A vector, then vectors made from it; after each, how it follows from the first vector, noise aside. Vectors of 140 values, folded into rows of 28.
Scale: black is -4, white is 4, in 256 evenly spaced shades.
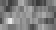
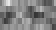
wrapped around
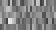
sign-scrambled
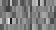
sign-scrambled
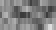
wrapped around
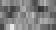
wrapped around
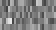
sign-scrambled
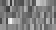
sign-scrambled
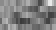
wrapped around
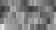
wrapped around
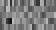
sign-scrambled
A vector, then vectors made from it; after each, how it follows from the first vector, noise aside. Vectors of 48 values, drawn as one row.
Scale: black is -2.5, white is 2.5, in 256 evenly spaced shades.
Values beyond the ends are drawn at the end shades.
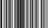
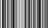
negated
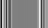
partly zeroed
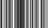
copied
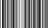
negated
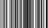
reversed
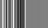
partly zeroed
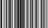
copied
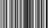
reversed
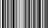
negated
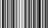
negated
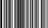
copied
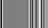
partly zeroed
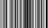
reversed
